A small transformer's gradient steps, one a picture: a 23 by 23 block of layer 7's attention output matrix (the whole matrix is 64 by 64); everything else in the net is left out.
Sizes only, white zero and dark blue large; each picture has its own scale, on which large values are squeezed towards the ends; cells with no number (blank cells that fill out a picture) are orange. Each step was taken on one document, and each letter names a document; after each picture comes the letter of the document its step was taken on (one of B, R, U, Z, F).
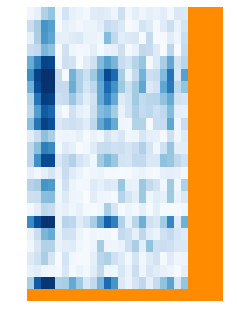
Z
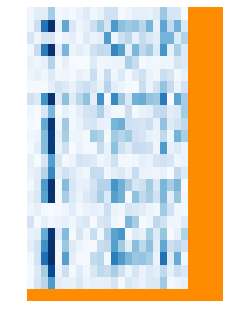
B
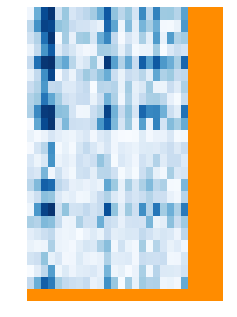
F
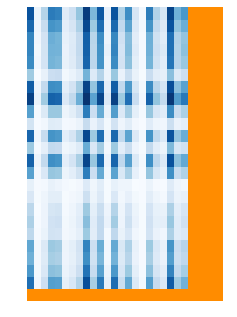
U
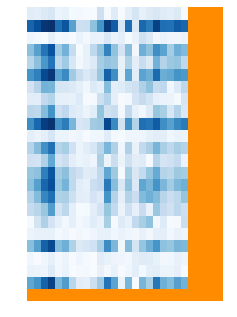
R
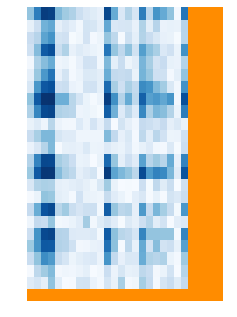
F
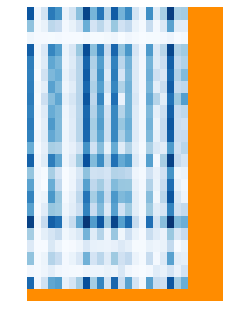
U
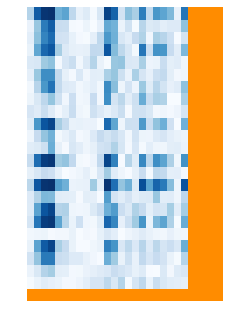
F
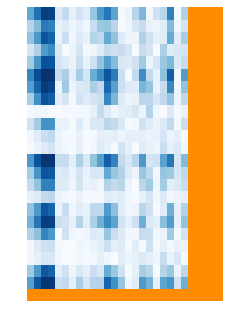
Z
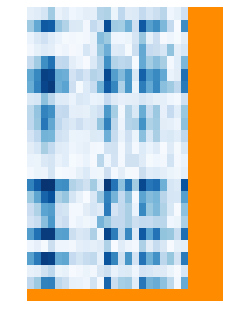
R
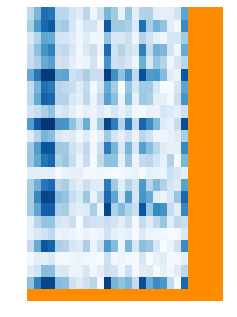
R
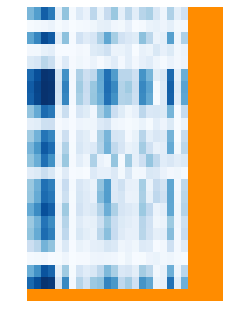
Z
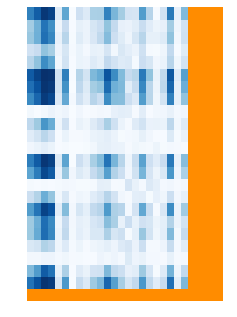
Z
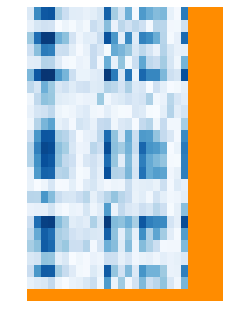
F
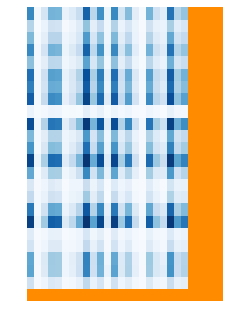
U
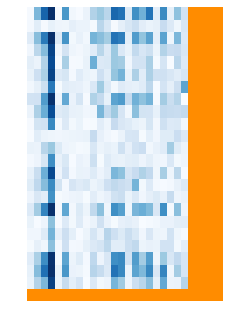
B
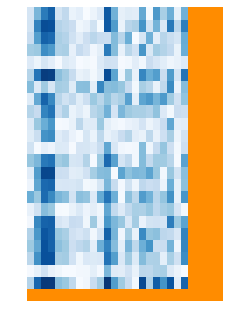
F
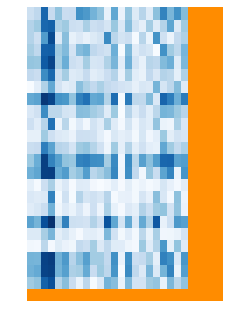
R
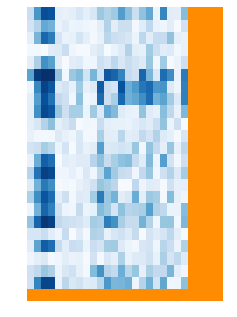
Z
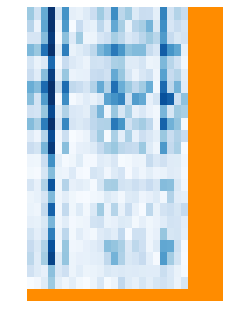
B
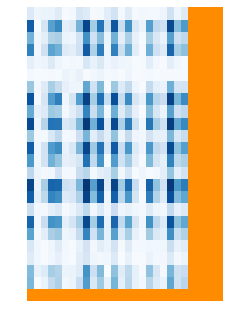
U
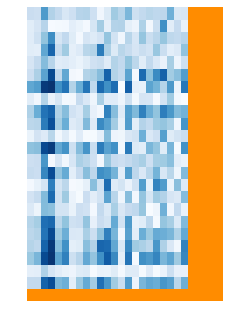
R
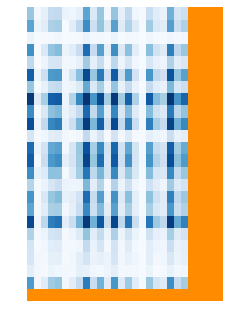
U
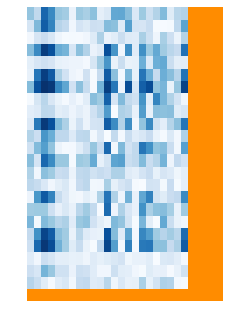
F
